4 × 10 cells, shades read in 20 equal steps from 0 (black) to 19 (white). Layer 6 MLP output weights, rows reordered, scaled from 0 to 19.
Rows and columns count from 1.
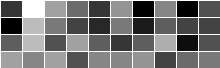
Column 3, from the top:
12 9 6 12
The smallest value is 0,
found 3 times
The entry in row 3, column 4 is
12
